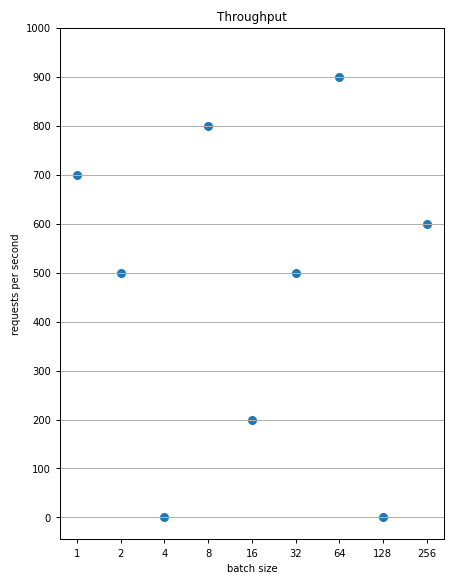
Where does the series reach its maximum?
64
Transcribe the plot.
Title: Throughput
x-axis: batch size, ticks 1 2 4 8 16 32 64 128 256
y-axis: requests per second, ticks 0 100 200 300 400 500 600 700 800 900 1000
Values:
700 500 0 800 200 500 900 0 600
